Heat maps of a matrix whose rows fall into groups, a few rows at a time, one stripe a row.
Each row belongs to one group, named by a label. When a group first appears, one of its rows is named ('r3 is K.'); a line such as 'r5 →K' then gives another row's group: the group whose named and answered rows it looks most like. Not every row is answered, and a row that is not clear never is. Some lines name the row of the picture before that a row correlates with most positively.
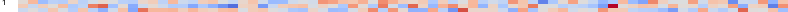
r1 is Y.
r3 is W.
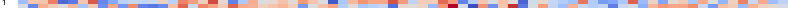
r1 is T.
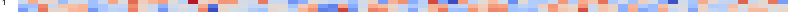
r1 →W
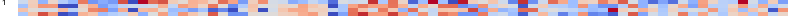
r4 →T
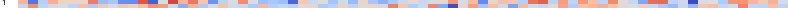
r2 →W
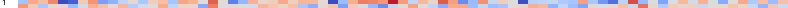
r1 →T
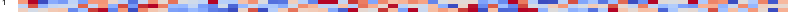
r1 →Y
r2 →W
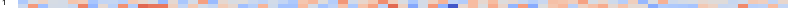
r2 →W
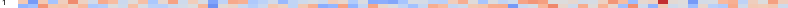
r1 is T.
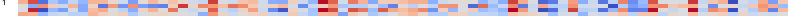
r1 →Y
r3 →Y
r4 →Y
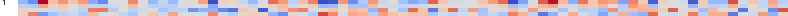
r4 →Y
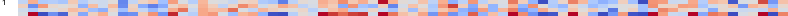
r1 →Y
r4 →Y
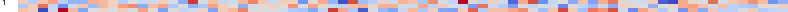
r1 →W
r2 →T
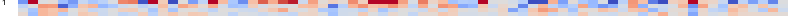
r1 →T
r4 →T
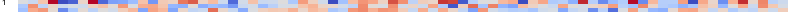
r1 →T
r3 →T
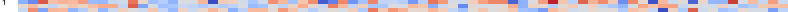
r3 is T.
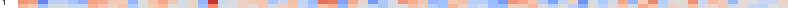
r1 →Y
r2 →Y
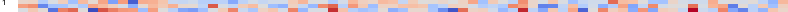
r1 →W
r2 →Y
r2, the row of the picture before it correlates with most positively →1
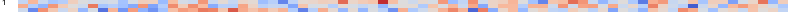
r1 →Y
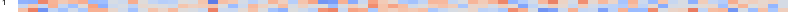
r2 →T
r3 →Y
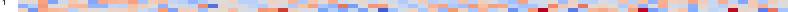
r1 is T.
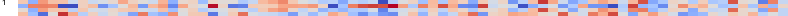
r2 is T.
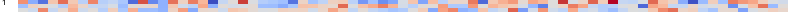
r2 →Y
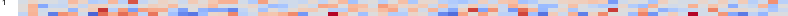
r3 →W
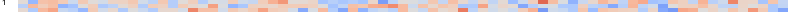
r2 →T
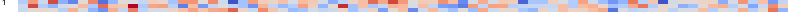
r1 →T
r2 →W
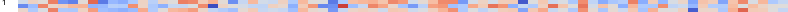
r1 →T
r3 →T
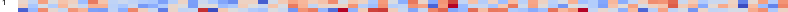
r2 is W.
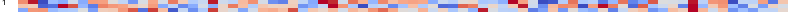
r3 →T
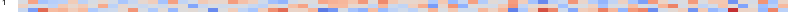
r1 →Y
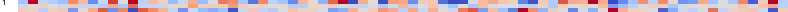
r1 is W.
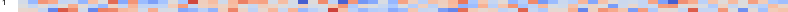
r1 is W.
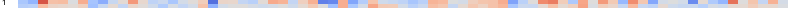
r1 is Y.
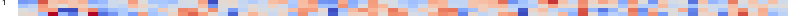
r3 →T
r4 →T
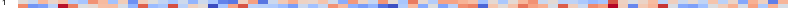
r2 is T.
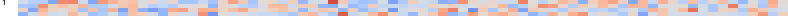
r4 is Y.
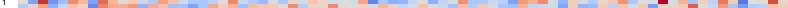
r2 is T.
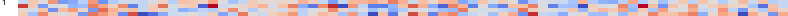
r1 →T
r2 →Y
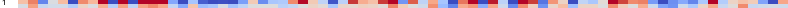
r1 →W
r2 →W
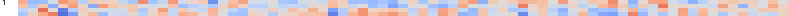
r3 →T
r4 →T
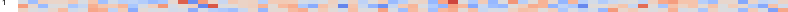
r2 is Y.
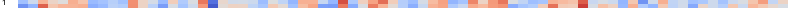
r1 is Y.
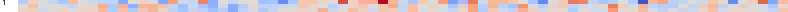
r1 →Y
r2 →W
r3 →W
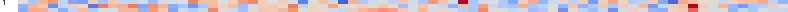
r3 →T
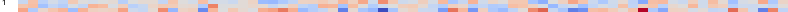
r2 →Y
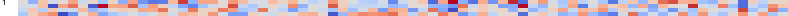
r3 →W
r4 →T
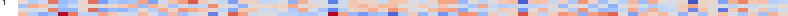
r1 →T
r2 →T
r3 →T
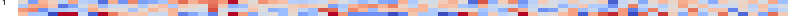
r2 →T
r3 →Y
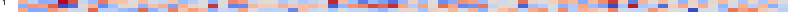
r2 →T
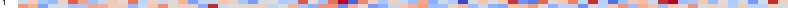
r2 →Y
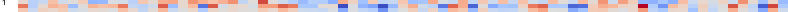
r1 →W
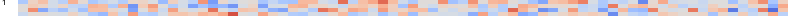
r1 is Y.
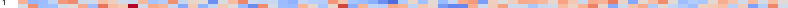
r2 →W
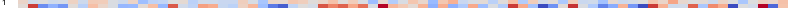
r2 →Y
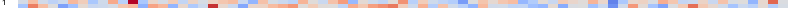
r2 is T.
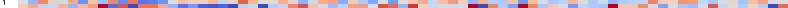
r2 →W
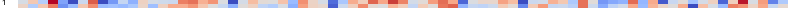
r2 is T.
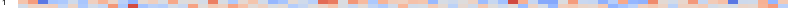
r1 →Y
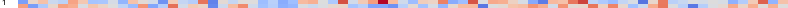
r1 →Y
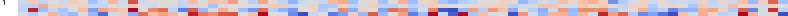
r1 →W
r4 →W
